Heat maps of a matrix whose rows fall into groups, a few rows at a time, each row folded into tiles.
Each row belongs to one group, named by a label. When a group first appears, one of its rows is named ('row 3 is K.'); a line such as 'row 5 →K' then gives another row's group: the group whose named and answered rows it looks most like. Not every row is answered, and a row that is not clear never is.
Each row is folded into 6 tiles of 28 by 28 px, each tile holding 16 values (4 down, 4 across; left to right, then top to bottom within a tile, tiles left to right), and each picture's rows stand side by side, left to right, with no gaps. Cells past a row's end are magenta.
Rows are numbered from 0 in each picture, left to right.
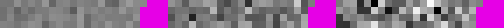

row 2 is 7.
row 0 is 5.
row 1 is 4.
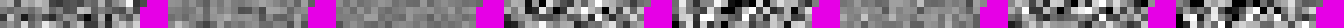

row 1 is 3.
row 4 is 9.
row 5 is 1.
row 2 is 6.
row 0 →4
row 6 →7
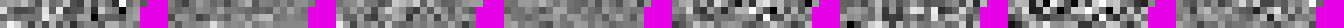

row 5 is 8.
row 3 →5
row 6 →7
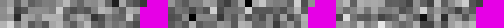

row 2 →4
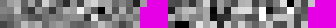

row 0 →7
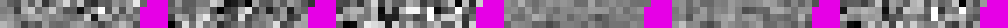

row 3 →6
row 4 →3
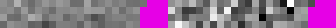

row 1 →3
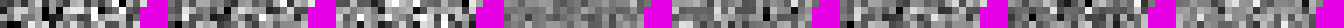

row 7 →1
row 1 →8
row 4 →3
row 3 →4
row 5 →8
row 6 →4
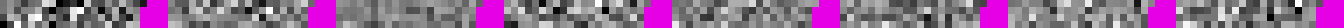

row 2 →3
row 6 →1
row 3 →7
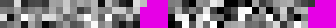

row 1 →9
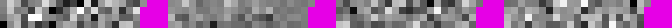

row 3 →1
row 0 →9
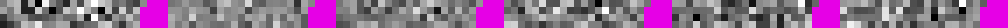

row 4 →4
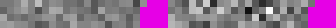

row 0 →5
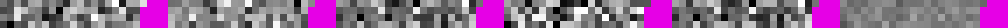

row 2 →4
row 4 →4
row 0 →8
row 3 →9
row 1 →1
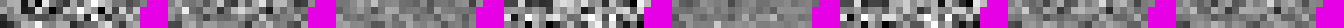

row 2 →5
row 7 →7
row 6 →7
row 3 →1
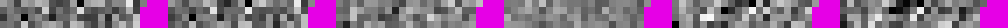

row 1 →4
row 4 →9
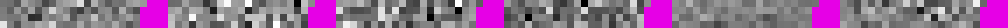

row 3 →4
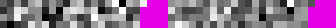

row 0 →8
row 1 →3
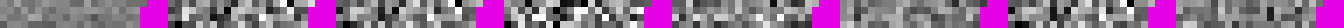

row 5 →3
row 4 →1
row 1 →8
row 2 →8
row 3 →9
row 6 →8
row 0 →6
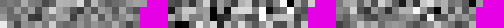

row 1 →8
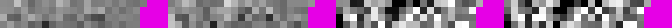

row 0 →6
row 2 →9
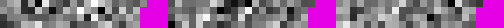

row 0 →7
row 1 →9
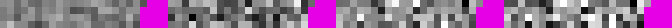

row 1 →4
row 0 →3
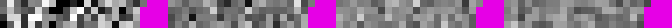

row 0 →9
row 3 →3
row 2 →1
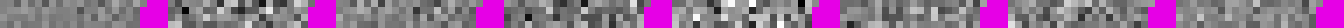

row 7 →1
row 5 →8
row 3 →4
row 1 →5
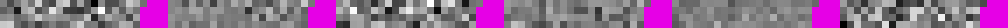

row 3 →3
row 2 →7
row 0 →5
